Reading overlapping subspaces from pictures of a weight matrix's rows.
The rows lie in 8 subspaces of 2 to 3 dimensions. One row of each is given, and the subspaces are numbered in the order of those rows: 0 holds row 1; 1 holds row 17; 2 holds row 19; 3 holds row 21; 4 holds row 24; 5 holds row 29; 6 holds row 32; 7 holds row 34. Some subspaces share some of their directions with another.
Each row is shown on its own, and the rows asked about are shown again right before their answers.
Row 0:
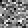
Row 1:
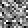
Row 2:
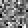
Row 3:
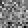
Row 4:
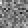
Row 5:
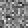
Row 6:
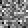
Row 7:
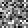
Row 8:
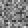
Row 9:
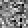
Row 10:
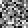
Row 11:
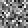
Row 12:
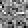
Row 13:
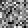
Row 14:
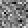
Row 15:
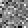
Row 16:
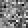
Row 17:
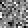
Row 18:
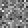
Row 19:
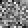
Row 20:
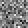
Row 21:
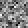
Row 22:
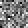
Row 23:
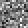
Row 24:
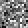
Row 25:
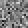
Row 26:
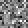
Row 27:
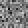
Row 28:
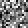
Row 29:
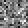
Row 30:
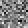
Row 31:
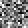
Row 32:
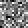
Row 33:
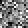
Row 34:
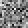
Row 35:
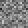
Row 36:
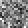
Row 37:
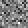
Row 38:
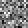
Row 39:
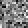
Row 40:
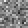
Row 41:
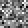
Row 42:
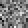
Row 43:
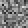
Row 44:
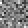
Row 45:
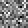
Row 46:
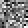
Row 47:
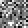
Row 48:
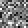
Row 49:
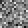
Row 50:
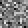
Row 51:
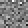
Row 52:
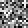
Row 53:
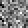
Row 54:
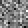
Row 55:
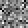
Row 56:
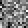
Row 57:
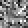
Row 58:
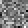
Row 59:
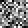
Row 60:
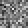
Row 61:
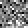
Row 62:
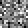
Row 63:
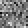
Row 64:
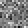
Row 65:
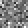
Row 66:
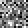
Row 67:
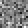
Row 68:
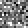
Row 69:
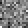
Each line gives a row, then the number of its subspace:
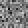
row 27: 7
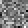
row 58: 5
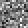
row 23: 4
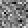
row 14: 3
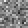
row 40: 5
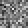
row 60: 7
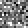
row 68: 1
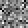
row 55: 2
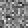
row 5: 6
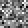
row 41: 2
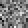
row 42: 7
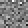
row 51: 6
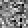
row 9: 4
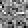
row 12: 7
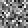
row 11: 0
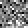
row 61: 7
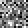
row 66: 1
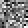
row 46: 4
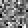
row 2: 4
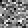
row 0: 6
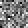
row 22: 6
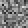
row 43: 0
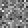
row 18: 2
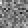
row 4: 0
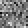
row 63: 1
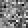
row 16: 4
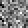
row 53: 7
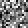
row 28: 4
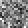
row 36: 7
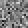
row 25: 7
